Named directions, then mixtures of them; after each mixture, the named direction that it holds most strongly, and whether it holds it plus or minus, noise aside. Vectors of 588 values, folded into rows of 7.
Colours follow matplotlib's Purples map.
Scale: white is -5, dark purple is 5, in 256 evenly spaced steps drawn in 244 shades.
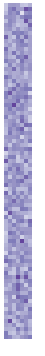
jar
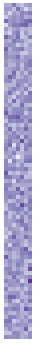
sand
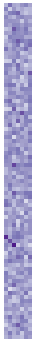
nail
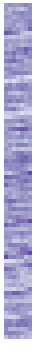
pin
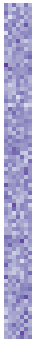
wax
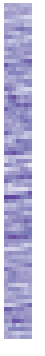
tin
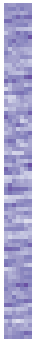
tin, minus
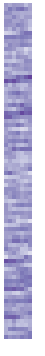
pin, minus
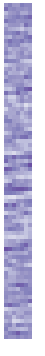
tin, minus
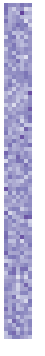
jar, minus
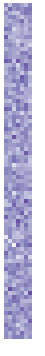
nail, minus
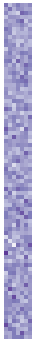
nail, minus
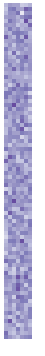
jar, plus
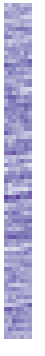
tin, plus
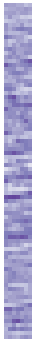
tin, plus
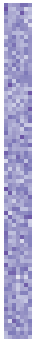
jar, minus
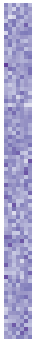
wax, plus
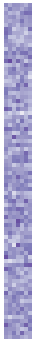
nail, minus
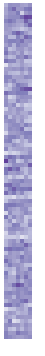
tin, minus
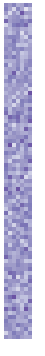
sand, plus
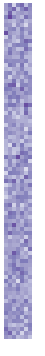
wax, minus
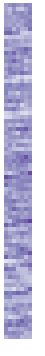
pin, plus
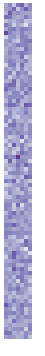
sand, minus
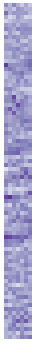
tin, plus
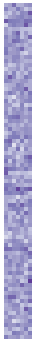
sand, plus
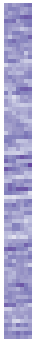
tin, minus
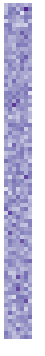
jar, plus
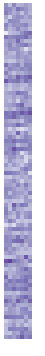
pin, minus
